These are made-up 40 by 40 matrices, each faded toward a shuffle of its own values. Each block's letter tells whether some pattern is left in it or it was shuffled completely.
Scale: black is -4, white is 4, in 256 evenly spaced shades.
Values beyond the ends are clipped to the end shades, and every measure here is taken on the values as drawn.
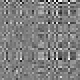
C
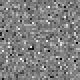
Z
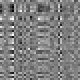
C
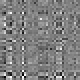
C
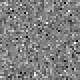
Z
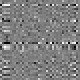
C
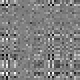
C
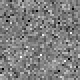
Z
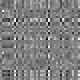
C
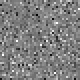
Z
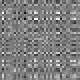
C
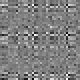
C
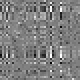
C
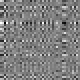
C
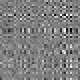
C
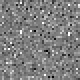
Z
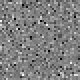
Z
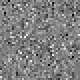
Z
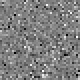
Z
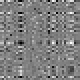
C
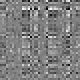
C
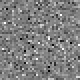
Z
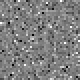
Z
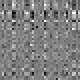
C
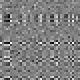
C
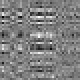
C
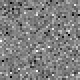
Z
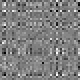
C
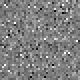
Z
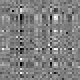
C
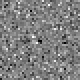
Z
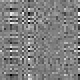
C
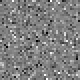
Z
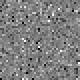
Z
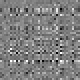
C
